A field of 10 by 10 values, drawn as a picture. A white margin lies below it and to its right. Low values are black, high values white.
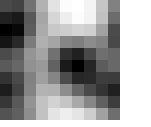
Ninth with the highest average: top middle. Calmest part: top middle. Ninth with the lowest average: top left. Stripes: none. Grain: blotchy.
